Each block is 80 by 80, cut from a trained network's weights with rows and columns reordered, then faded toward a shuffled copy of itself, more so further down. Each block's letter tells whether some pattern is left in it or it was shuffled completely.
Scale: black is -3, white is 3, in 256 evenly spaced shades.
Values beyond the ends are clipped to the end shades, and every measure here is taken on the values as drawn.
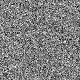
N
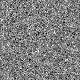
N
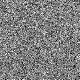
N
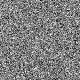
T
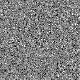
N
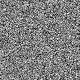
T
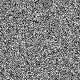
T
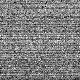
N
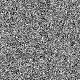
N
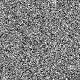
N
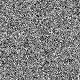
T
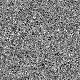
N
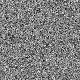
T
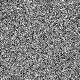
T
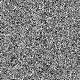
T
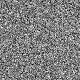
T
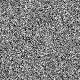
N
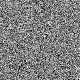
T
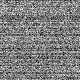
N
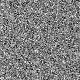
N
